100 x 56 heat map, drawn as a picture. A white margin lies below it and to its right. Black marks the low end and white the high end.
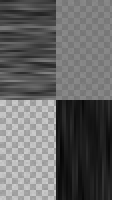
The table splits into 2 rows of 2 panels. Panel 1,1: low, streaked across. Panel 1,2: middling, checkered, faint in contrast. Panel 2,1: high, checkered. Panel 2,2: very low, streaked downward, faint in contrast.
